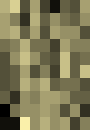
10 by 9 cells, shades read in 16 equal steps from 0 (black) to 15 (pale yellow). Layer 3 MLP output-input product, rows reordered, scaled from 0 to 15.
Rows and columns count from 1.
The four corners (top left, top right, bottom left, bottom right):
11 10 1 8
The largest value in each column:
11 13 15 11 11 10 12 9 12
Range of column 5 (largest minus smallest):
7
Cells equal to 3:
3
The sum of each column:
60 72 91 87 78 67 87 66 73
